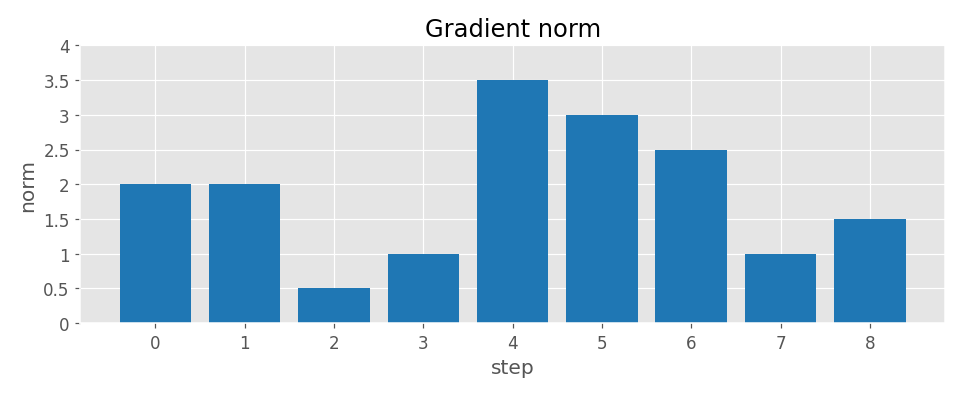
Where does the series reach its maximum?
4
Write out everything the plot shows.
Title: Gradient norm
x-axis: step, ticks 0 1 2 3 4 5 6 7 8
y-axis: norm, ticks 0 0.5 1 1.5 2 2.5 3 3.5 4
Values:
2 2 0.5 1 3.5 3 2.5 1 1.5
